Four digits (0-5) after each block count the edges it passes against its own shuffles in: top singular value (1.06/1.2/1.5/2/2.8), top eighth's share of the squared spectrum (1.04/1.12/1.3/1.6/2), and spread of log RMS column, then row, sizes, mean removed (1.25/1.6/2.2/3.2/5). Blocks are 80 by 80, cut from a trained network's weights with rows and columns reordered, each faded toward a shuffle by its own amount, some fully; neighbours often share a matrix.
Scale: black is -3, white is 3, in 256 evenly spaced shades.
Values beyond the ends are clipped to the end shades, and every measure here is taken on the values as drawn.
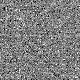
1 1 0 0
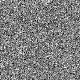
0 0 0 0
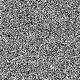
0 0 0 0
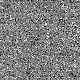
1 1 1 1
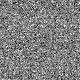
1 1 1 0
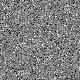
0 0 0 0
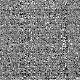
3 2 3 0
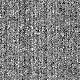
3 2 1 2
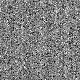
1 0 0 0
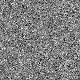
0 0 0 0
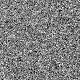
0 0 0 0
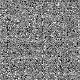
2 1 2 0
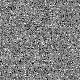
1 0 0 0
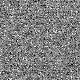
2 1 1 0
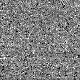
1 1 1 0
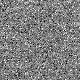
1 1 1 0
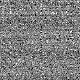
2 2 2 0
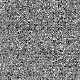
2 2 2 0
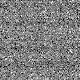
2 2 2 0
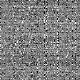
3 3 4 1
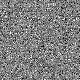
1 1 0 0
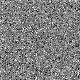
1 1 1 0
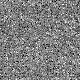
1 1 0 0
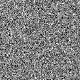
2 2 1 0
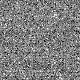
1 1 1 0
